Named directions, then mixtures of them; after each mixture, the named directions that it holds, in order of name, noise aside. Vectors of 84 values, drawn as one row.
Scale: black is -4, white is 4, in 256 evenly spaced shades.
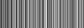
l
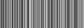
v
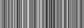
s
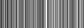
l, s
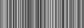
s, v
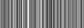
l, s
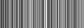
l, v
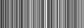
l, v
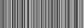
l, v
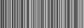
v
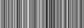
s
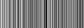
l, v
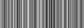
s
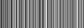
l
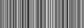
s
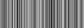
s, v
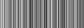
l, v
